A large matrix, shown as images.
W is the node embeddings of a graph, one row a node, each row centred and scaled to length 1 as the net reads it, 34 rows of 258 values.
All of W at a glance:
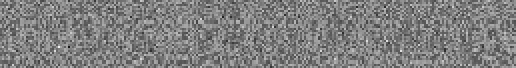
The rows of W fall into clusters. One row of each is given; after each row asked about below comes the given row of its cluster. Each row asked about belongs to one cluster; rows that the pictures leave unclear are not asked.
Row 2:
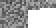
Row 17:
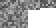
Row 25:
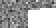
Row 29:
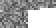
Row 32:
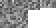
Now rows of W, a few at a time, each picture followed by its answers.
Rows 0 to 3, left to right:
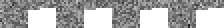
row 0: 29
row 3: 29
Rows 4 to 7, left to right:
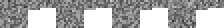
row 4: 32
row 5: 25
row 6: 32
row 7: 29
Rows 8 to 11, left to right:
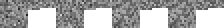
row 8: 32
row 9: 25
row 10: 17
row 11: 17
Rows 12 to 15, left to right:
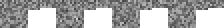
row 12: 32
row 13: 32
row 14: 2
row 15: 17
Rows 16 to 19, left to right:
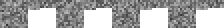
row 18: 25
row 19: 25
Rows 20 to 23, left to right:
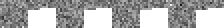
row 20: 29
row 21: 32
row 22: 25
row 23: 29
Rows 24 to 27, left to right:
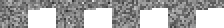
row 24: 25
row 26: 2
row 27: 17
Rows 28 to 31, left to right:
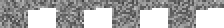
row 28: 29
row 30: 2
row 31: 2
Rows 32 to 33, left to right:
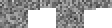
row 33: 25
